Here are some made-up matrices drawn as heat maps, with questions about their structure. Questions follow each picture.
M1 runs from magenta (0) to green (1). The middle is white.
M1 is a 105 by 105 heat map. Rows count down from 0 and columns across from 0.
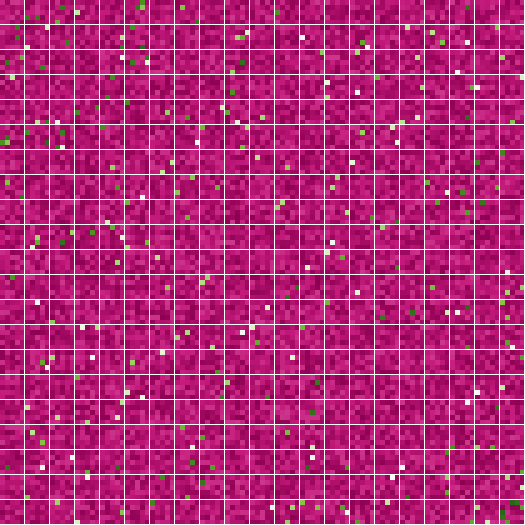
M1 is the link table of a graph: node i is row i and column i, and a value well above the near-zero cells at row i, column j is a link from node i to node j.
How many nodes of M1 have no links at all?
0
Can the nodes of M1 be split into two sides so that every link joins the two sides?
no
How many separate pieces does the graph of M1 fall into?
2
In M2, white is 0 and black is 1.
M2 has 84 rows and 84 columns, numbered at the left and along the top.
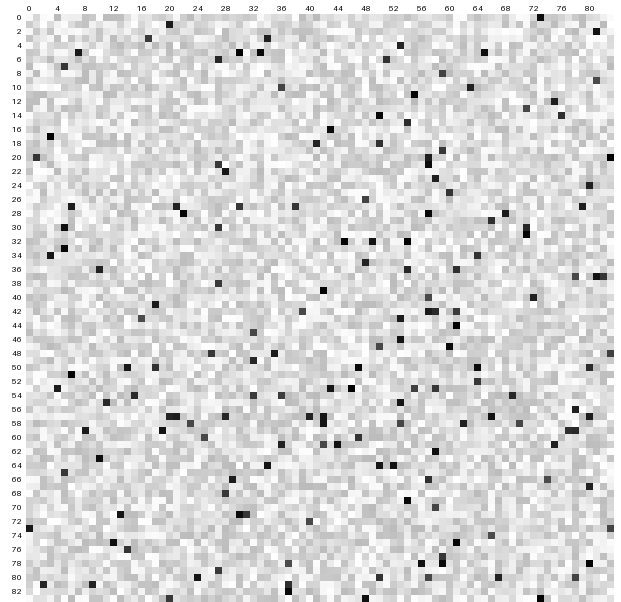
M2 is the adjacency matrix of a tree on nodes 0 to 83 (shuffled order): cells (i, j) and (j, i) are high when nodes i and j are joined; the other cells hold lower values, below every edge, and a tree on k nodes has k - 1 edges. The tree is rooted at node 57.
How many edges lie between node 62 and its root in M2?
3
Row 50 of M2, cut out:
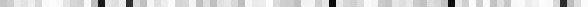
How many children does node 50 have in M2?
4
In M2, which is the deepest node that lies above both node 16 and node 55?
53
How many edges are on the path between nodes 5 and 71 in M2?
2
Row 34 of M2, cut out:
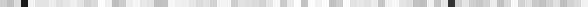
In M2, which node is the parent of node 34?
64
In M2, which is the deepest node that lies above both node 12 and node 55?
42
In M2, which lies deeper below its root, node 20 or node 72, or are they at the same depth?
node 72
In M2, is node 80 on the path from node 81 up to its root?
yes
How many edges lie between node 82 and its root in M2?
4
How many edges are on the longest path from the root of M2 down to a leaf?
6
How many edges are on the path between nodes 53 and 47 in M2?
6
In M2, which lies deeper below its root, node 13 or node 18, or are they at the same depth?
node 13
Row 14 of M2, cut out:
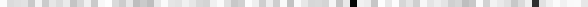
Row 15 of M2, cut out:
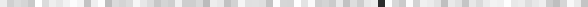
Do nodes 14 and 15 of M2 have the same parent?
no
